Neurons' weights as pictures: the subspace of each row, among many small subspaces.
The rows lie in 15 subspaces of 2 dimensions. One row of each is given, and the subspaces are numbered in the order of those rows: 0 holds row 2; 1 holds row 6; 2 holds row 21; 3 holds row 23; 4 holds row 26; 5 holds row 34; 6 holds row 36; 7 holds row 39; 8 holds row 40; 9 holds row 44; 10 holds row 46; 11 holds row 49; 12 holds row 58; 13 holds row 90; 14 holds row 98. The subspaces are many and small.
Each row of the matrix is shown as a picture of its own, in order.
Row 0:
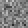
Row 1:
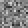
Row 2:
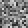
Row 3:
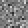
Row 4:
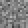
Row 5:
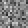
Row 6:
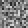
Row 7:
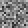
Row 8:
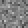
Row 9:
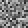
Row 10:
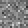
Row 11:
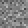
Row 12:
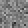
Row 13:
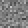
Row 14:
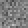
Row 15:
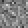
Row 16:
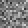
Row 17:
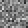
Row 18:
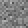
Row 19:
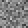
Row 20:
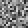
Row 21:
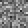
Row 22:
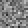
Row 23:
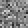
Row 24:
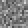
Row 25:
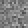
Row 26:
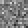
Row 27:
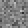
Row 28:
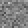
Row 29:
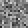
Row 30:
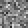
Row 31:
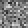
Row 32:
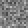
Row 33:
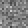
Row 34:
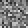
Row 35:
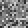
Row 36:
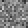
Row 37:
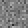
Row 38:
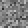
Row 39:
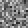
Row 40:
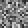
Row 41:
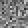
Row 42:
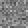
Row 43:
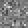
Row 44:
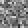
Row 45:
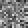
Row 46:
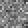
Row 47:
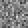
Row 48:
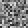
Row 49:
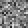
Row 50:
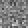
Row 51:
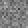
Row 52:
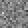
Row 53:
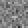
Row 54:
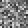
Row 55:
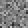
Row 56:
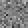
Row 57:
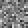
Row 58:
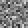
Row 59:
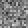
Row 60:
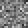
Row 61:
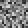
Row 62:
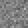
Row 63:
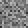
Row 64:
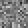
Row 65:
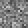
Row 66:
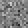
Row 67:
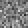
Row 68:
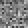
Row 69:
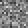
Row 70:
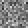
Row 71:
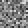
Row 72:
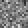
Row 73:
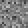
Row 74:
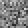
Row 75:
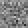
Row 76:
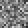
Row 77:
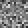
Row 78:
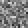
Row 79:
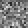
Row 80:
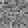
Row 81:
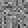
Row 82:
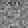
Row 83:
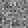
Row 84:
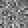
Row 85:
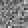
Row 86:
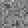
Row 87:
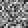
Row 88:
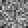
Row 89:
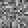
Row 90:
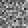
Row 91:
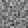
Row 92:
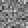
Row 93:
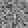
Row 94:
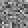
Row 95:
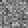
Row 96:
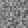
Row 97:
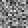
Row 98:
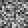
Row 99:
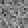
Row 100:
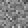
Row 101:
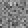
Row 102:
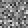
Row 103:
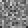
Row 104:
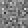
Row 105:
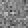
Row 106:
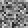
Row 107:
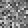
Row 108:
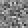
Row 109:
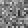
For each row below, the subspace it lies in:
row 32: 8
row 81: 5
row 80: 2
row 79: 1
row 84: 3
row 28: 14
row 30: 11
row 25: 12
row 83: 6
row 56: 8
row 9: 12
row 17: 6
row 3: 11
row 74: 12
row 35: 0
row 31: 8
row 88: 14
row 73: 12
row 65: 10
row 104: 9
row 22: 7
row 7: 14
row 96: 1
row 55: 11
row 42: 6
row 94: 5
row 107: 3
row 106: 14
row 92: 6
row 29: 5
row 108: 12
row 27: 0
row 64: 5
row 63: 5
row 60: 10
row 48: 11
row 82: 1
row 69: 2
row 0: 7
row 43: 7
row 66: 1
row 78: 9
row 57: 0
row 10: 3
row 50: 0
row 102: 3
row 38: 0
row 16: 13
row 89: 2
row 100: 12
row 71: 7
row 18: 13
